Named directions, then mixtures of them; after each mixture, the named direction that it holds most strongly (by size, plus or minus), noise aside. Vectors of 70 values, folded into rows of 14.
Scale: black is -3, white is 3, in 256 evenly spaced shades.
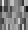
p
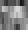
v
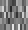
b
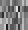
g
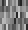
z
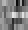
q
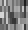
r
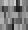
q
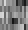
r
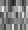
b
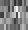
g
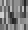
r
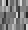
z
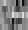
q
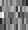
g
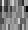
p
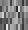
g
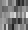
q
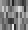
b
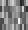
p
